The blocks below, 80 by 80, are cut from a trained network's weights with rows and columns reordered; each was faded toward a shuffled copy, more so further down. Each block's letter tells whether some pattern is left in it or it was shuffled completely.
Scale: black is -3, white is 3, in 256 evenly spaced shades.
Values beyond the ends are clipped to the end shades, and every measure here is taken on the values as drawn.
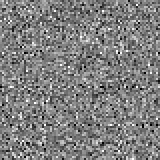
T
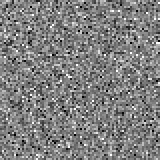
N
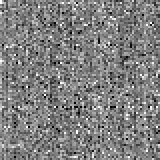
T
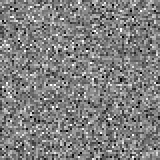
N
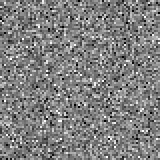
N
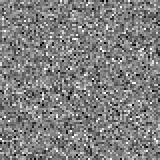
N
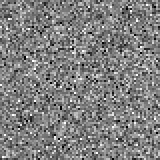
N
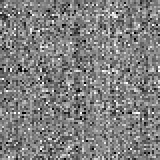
T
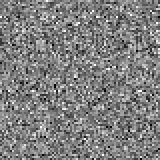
T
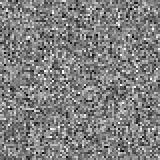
T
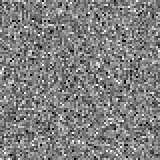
N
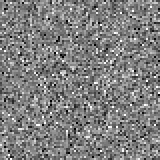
N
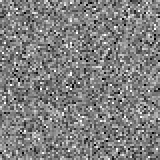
N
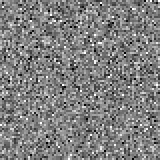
N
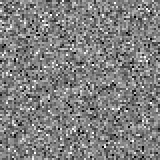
N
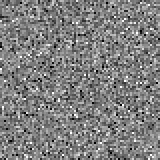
N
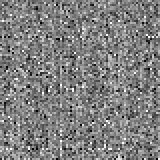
T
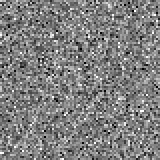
N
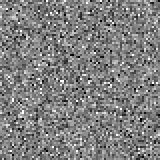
N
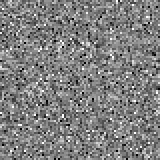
N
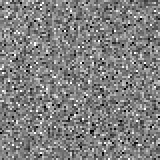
N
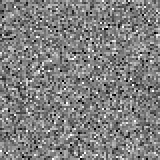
N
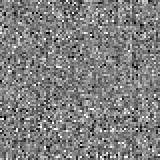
T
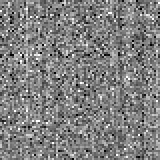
T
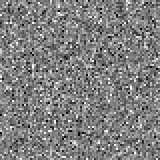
N
